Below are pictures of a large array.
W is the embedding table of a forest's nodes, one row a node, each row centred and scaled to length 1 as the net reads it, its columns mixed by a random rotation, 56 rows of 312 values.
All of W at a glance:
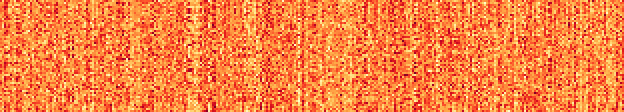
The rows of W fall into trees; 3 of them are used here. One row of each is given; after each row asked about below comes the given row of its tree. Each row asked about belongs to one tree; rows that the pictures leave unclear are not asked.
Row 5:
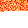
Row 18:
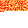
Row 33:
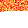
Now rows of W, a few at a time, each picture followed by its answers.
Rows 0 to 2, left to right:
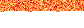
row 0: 33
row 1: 5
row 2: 5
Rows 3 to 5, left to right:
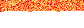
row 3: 33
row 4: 5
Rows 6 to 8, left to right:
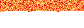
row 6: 5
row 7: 33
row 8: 5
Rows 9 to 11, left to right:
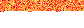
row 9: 33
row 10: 5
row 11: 33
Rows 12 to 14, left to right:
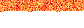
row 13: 33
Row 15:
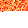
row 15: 5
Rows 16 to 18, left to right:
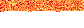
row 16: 33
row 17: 5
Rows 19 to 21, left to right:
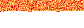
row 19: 33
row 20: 18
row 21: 18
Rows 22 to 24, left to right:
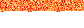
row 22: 5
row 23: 18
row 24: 18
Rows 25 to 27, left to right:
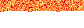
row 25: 33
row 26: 33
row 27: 18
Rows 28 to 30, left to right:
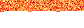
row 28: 18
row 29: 5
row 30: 5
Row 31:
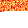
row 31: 33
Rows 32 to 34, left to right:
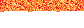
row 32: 5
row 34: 5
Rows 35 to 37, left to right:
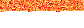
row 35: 5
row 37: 18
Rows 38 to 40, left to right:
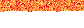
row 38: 33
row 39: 33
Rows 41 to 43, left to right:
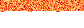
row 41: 5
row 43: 5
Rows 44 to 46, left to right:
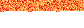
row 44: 18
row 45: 33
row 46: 18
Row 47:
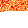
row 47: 33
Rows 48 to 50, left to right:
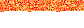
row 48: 18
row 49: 18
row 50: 18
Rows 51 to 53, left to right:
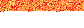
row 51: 33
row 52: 33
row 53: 33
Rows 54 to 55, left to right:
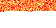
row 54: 33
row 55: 33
